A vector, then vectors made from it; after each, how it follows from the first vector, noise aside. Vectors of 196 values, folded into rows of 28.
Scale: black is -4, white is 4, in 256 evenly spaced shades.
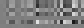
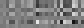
copied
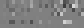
partly zeroed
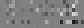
partly zeroed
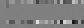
partly zeroed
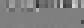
partly zeroed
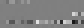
partly zeroed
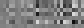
copied
